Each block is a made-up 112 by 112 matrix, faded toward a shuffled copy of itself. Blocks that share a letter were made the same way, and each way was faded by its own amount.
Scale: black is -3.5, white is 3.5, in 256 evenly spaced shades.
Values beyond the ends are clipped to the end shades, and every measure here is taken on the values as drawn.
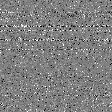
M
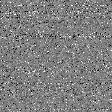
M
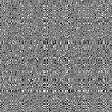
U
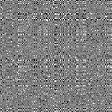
U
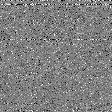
M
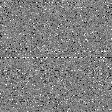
M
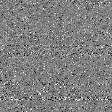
M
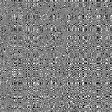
U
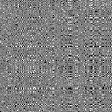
U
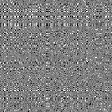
U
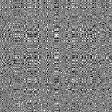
U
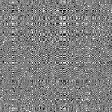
U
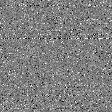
M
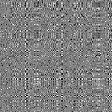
U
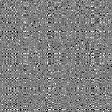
U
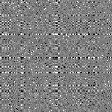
U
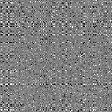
U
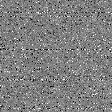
M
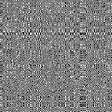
U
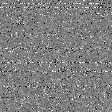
M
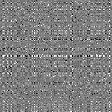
U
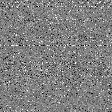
M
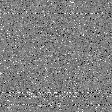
M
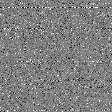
M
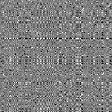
U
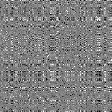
U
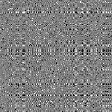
U
